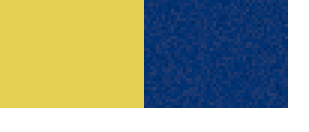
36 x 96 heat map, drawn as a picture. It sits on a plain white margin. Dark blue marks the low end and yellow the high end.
It is made of 1 by 2 panels. Panel 1,1: very high, flat. Panel 1,2: very low, fine-grained, faint in contrast.
